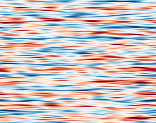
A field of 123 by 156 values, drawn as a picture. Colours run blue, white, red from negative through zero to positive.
The grain runs across in streaks. There is no overall slope. Stripes running across repeat 10 times from top to bottom. The histogram is bell-shaped.
